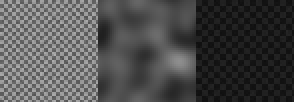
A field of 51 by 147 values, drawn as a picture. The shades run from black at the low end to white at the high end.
It is made of 1 by 3 panels. Panel 1,1: middling, checkered, strong in contrast. Panel 1,2: low, smooth. Panel 1,3: very low, checkered, faint in contrast.
